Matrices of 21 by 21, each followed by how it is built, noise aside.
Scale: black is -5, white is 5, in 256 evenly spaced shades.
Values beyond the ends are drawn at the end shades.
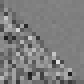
lower triangular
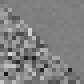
lower triangular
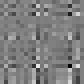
low rank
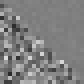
lower triangular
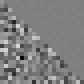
lower triangular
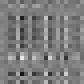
low rank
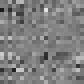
low rank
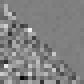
lower triangular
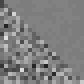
lower triangular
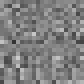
low rank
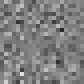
low rank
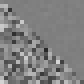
lower triangular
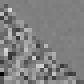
lower triangular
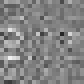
low rank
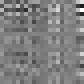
low rank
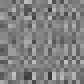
low rank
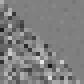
lower triangular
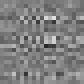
low rank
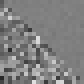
lower triangular
